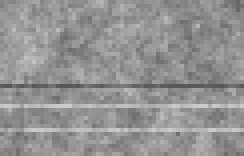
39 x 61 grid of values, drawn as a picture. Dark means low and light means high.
Slope: none. Odd lines: rows 22, 27 and 33. Grain: streaks across. Average level on the scale: 60%.
